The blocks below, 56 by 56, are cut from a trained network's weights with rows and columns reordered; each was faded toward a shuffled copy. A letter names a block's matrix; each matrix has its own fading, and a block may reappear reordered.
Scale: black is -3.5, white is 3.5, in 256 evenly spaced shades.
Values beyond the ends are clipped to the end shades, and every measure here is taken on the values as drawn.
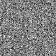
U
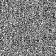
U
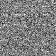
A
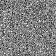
U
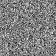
U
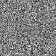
A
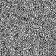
A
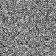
A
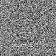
A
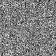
U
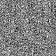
U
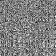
U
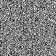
U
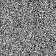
U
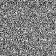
A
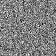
U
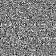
A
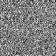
A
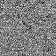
A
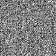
U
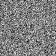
U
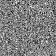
U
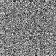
U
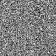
U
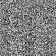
U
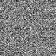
A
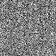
U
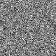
A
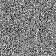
U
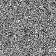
U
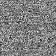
A
